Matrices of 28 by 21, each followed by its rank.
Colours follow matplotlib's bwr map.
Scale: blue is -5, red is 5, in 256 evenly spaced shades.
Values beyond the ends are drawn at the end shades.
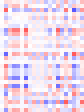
two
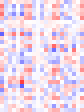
three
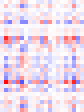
two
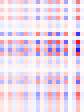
one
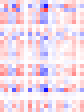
two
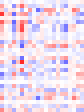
three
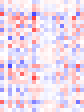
three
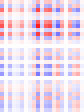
one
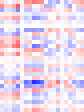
two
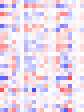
three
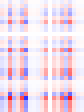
one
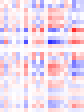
two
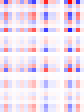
one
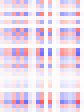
one
